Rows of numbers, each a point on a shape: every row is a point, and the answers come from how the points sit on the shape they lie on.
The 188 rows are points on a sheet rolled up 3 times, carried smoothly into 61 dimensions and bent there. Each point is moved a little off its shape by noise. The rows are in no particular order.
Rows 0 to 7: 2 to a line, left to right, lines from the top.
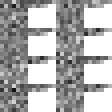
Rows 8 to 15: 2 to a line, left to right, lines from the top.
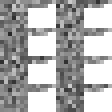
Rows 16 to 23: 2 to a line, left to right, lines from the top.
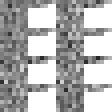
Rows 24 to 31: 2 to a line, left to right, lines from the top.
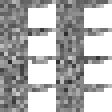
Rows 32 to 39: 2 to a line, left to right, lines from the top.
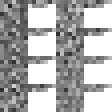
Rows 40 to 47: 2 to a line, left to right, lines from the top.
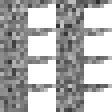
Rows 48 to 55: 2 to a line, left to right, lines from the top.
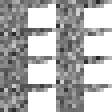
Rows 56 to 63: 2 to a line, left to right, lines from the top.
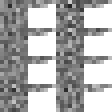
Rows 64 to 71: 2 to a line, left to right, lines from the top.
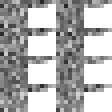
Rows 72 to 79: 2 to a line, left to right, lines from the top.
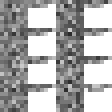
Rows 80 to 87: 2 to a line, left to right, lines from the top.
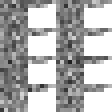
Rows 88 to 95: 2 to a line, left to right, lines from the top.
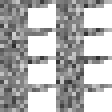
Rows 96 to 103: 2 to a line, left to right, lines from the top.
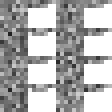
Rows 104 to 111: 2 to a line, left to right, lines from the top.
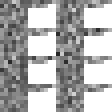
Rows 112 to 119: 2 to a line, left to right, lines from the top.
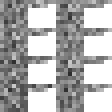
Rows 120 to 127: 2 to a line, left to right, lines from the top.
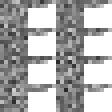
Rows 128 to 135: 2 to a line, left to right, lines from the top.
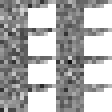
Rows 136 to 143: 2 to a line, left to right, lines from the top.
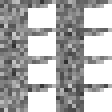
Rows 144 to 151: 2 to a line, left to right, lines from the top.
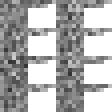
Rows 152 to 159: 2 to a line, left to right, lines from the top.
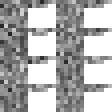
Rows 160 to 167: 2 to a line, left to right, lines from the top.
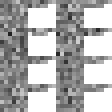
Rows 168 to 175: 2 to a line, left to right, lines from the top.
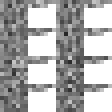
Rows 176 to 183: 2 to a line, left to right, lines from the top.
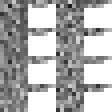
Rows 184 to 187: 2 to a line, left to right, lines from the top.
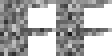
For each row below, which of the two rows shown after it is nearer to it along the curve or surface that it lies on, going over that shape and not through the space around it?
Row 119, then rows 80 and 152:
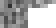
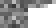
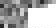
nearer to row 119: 80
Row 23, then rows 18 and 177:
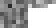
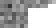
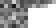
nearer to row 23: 177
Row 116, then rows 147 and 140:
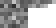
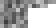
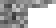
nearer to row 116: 147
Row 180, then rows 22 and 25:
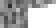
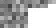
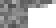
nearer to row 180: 25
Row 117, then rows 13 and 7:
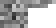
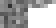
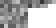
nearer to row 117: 7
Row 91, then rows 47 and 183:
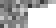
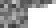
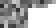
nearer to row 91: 183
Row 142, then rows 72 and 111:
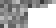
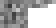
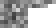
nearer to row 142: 72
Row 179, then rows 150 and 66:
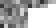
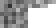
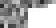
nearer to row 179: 66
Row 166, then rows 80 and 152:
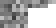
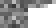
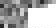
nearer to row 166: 152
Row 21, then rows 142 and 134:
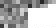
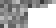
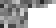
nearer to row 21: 134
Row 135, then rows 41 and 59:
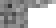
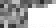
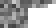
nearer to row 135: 59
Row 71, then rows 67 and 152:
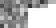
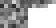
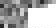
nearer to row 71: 152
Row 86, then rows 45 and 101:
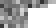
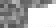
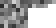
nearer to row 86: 101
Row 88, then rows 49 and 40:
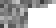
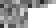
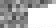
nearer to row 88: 40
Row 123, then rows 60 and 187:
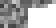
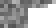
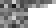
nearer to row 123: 60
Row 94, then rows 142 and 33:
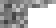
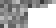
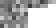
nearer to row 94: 33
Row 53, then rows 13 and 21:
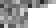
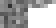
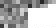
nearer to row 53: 21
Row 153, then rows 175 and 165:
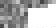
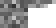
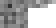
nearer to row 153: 175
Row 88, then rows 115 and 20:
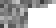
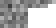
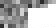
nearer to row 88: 115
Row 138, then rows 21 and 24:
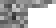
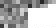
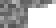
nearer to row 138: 21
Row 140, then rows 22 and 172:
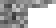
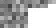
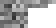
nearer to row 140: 172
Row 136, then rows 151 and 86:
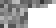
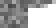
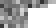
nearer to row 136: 151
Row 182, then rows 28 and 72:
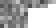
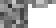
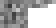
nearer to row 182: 72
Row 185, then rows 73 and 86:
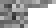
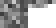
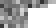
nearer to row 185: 86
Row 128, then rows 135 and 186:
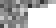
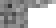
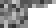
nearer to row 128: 186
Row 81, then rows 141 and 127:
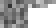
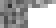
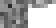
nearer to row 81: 127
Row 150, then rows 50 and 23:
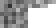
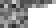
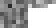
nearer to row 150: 23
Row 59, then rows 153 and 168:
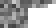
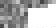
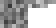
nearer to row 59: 153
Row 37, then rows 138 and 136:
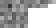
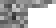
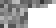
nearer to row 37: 136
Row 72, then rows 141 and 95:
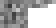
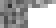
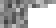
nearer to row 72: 141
